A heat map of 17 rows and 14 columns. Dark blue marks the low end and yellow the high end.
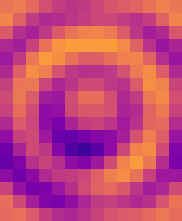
Average level on the scale: 50%. Rings: centred on the centre. Ninth with the highest average: top middle.
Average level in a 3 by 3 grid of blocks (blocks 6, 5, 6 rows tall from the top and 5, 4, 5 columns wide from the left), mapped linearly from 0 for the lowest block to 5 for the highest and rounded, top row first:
4 5 4 / 2 2 4 / 0 1 4
